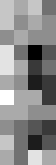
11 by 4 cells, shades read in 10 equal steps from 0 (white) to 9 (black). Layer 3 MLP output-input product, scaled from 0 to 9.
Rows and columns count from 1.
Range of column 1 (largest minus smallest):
4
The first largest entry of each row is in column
4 2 1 3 3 3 4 3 4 3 2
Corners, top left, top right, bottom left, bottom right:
2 5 3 3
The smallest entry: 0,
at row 7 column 1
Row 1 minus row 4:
1 -2 -7 -1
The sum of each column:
25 43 55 58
